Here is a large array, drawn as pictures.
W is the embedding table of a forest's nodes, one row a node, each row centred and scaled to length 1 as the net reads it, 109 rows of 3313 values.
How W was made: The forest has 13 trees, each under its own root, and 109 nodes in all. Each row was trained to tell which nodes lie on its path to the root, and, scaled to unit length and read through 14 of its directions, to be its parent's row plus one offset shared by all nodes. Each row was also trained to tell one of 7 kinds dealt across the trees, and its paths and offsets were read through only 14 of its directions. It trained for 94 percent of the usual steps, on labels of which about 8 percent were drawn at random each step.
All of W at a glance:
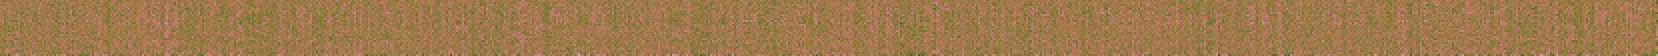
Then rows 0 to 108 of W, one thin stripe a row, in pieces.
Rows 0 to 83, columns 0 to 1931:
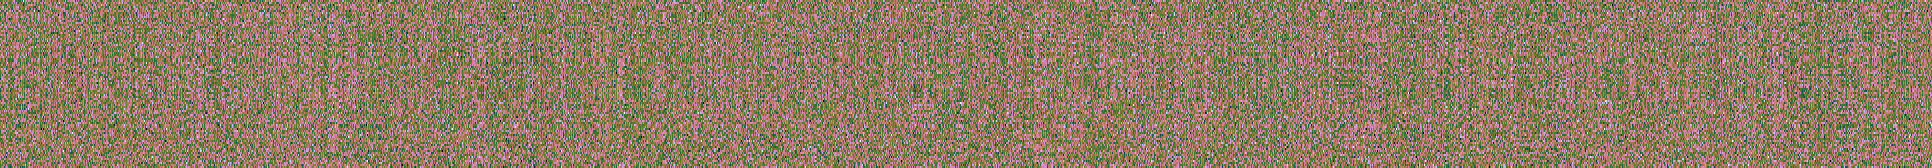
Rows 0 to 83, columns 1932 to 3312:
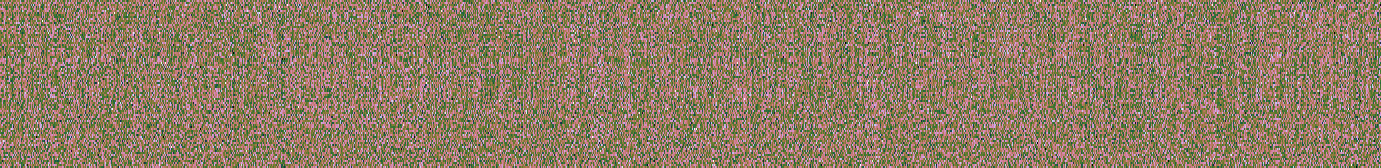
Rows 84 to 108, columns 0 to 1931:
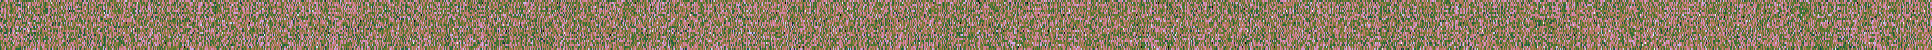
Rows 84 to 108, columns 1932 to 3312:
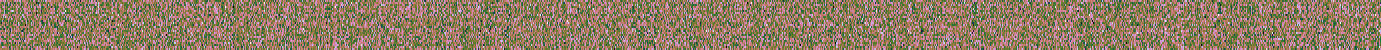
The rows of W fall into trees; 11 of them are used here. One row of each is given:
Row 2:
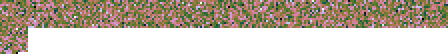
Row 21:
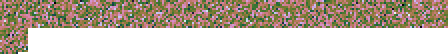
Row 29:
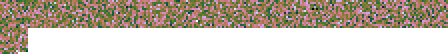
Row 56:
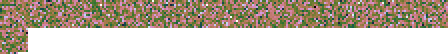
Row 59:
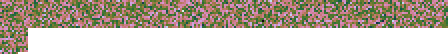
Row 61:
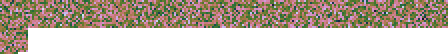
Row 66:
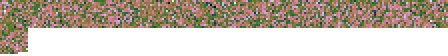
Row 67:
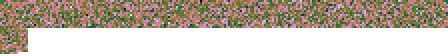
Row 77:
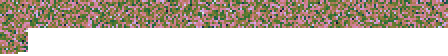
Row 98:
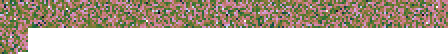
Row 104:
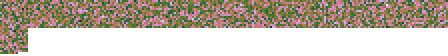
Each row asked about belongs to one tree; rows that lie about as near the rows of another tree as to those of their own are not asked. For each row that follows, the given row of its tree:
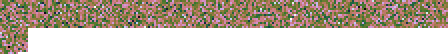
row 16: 98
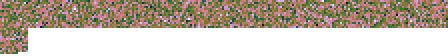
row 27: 61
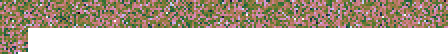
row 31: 21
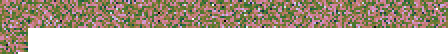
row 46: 61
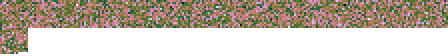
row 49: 2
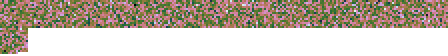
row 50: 98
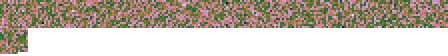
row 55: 56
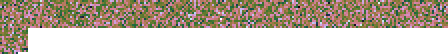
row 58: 21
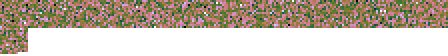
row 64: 98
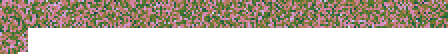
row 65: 59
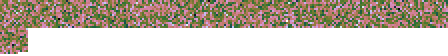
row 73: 56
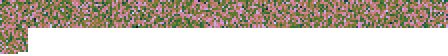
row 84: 56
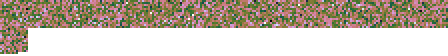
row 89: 61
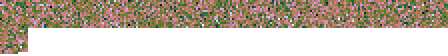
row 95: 2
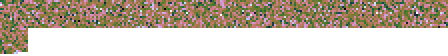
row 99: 98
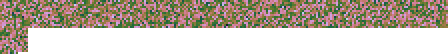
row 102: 21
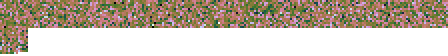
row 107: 21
